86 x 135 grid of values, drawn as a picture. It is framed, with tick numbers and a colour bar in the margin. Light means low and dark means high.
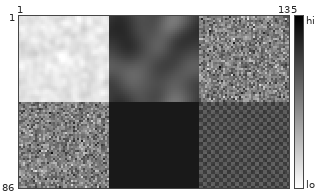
The table splits into 2 rows of 3 panels. Panel 1,1: very low, blotchy, faint in contrast. Panel 1,2: high, smooth. Panel 1,3: middling, fine-grained, strong in contrast. Panel 2,1: middling, fine-grained, strong in contrast. Panel 2,2: very high, flat. Panel 2,3: high, checkered.
